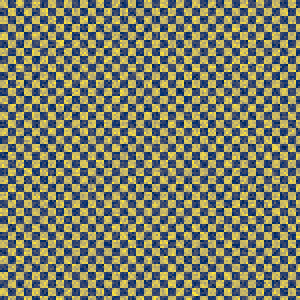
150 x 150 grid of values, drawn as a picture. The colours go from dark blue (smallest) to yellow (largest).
The histogram has two humps. No row or column stands out. On average the colour sits 50% of the way up the scale. No seam splits the table. The field is checkered.
